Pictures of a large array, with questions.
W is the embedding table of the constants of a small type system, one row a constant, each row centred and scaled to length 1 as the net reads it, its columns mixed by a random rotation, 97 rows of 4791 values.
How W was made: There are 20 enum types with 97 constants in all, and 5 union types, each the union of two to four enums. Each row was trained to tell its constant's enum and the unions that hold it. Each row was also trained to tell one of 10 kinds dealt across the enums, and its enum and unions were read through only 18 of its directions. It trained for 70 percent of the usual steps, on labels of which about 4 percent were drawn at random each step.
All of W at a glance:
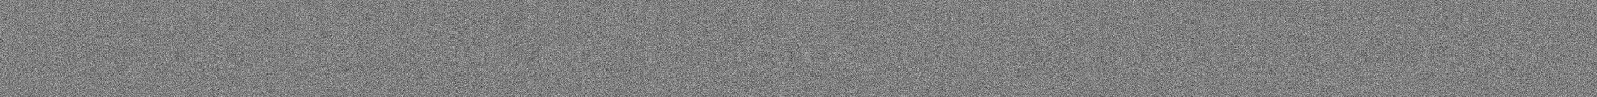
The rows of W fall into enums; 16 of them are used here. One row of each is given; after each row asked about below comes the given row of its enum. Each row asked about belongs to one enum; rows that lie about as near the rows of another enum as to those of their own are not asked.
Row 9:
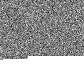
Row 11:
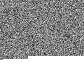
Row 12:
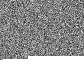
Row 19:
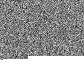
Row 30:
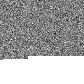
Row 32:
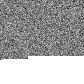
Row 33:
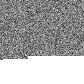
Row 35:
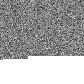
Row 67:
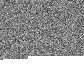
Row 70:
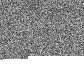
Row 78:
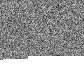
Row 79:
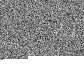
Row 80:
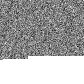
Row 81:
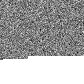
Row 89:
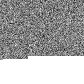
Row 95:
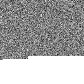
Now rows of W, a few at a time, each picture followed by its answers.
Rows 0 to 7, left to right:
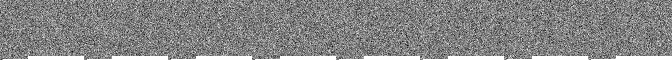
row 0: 80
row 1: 30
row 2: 81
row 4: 70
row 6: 79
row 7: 9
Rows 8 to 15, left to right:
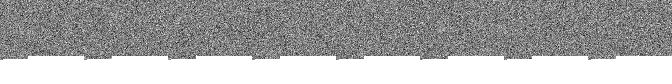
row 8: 30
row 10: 32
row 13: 70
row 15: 70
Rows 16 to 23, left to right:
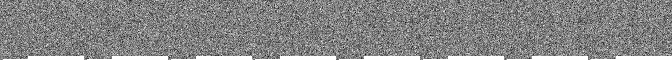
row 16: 32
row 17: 79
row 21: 12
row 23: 30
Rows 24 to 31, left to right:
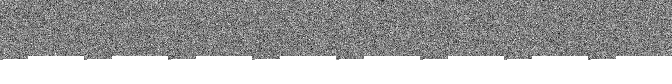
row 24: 11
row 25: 95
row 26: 81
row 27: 32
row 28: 79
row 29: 11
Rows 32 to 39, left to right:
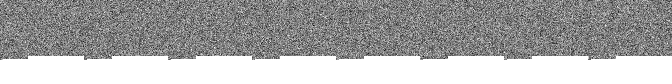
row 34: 80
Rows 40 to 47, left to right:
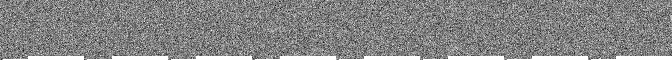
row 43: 70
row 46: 95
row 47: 95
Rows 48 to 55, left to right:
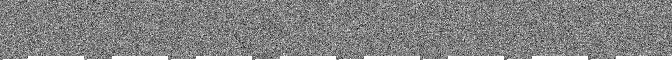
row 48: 81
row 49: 70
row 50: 30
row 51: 9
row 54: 81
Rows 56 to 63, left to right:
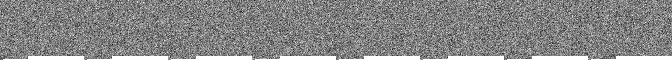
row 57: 11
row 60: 9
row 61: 81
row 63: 19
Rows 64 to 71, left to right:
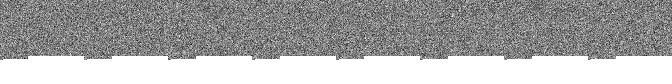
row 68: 30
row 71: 78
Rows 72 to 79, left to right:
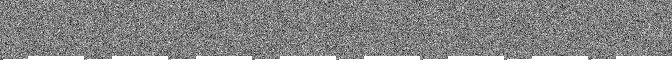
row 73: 89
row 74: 89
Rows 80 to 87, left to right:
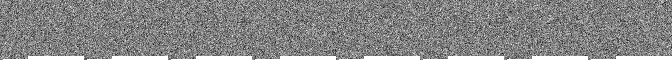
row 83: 79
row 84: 78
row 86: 11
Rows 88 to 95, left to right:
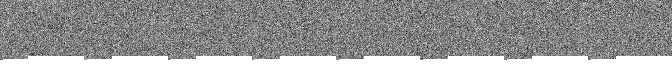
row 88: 32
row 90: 95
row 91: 89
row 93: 80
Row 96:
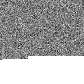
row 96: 95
